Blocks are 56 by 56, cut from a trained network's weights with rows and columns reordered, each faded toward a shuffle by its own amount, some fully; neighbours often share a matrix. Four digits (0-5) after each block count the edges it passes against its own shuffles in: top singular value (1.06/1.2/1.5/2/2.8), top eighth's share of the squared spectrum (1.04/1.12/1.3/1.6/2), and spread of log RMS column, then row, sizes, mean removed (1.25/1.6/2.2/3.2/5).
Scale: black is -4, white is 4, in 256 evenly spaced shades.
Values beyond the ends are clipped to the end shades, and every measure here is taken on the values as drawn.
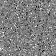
0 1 0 0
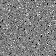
0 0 0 0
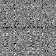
3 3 2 1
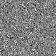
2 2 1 0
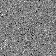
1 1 0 0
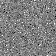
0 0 0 0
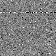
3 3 0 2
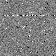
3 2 0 1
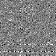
3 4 1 2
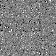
2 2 1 0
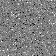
0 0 0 0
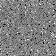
1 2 1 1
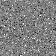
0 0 0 0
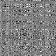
3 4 1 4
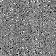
2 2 0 1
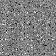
2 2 0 1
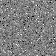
0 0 0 0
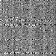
3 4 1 3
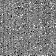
2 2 0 1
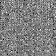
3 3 1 2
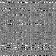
3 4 1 3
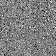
1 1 0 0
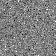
0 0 0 0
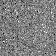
1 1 0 0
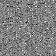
2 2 0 1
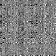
3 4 1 3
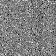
1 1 0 0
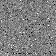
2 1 0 1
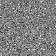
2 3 0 2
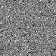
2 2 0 1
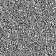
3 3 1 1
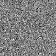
2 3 0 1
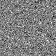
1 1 0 0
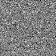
2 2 0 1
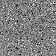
2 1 1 0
